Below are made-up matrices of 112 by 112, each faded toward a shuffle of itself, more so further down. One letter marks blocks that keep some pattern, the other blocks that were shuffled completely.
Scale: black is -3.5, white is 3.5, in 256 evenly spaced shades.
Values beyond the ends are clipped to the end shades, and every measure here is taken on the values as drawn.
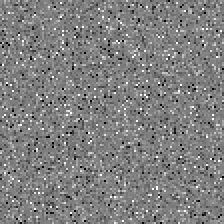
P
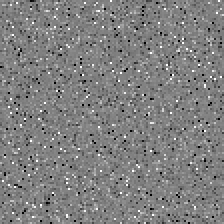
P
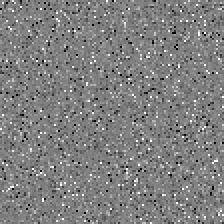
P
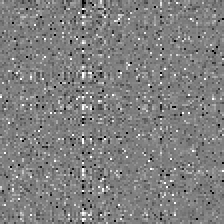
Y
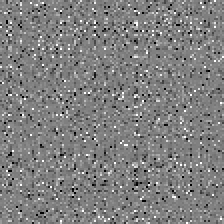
Y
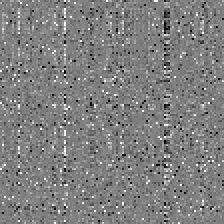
Y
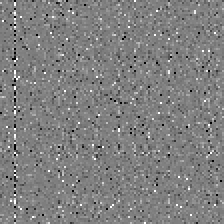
Y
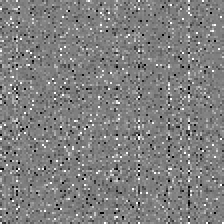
Y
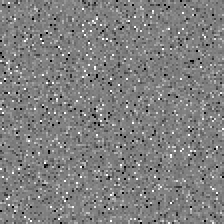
P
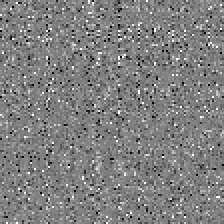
Y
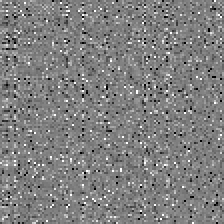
Y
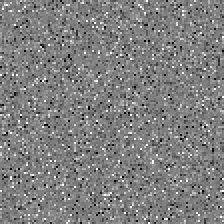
P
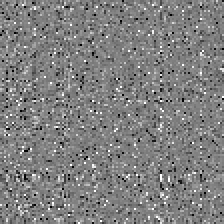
Y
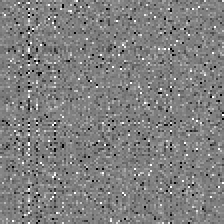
Y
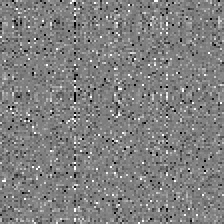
Y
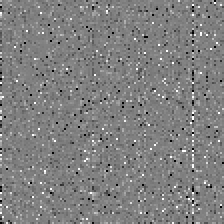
Y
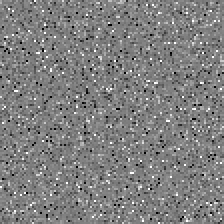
P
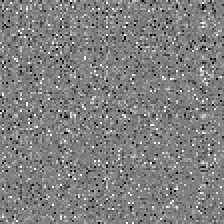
Y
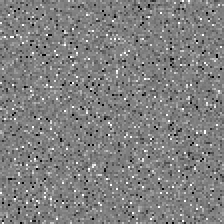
P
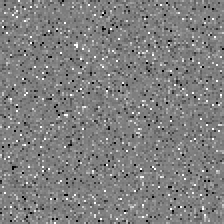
P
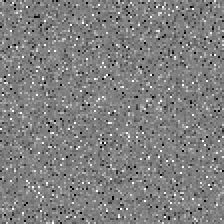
P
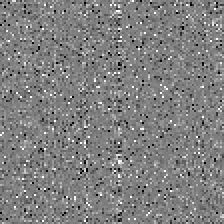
Y
